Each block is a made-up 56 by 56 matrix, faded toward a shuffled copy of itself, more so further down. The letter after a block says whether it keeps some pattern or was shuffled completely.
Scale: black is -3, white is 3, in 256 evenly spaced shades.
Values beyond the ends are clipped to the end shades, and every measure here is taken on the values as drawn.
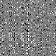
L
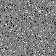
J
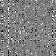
L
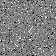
J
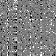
L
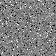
J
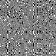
L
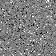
J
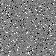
J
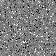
J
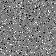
J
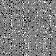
L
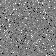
J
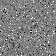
J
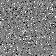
J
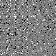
L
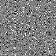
L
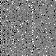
L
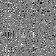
L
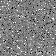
J
